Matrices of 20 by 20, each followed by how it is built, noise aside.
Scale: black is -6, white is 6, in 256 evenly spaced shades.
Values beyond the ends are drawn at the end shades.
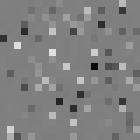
sparse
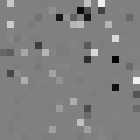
sparse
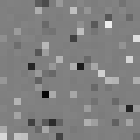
sparse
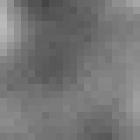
smooth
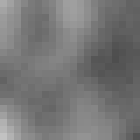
smooth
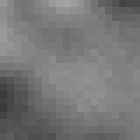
smooth
